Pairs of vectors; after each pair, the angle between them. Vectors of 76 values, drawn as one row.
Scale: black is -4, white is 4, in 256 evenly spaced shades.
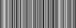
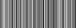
nearly parallel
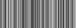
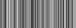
nearly parallel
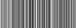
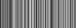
nearly opposite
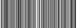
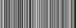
partly aligned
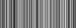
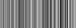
partly opposed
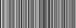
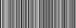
nearly parallel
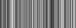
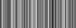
partly aligned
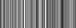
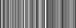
nearly parallel
